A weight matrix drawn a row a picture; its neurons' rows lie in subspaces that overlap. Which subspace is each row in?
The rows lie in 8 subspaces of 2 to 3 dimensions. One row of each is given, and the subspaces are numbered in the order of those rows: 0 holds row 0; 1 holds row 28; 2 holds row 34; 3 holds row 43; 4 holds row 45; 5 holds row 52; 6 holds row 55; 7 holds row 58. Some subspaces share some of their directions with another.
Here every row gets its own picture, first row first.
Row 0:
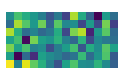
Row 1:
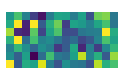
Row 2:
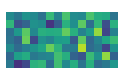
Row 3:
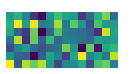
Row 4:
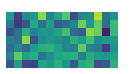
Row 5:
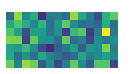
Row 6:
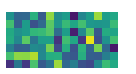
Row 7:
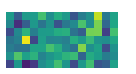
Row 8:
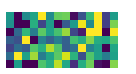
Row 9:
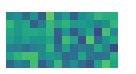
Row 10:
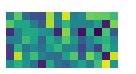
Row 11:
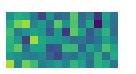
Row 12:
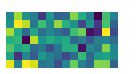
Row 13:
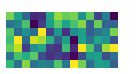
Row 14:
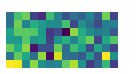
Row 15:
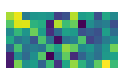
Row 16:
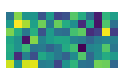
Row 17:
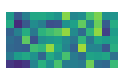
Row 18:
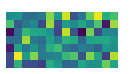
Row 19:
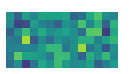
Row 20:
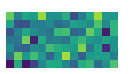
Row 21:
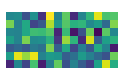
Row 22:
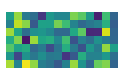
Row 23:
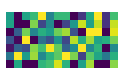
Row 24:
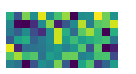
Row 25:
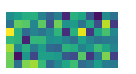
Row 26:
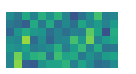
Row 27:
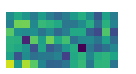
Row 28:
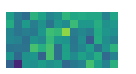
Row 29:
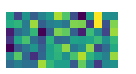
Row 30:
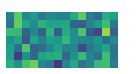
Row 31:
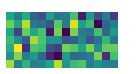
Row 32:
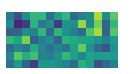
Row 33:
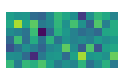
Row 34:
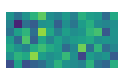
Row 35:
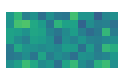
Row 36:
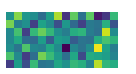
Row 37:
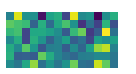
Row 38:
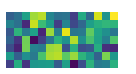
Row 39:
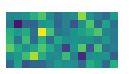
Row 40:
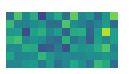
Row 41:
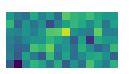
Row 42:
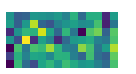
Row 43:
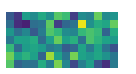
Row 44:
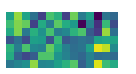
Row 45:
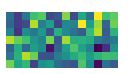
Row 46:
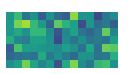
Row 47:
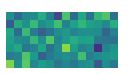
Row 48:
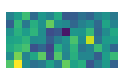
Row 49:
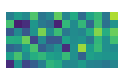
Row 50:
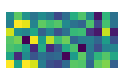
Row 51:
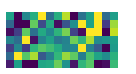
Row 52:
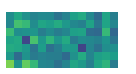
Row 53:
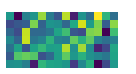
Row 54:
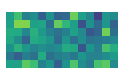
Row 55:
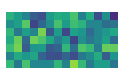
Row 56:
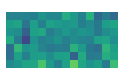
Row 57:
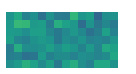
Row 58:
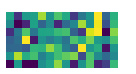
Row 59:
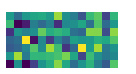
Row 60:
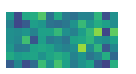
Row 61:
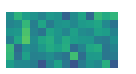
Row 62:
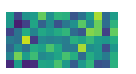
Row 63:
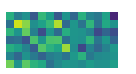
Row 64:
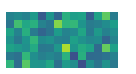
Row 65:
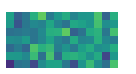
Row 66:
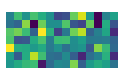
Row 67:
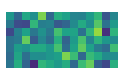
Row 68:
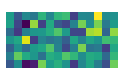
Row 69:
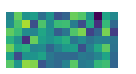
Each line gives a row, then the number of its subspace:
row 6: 0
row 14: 1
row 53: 5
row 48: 1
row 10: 0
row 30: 6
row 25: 0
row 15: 3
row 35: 3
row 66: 2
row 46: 3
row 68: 2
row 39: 2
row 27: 5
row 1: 2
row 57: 3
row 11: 6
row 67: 0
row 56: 7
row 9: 0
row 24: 3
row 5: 4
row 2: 1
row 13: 6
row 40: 4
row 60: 0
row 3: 2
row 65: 1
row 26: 1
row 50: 5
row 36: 5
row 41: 1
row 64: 5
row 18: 0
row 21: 0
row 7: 7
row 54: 3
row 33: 2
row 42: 3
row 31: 6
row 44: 4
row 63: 4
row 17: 1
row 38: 6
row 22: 6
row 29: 2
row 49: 4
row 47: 5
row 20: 3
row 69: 2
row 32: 4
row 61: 7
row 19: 1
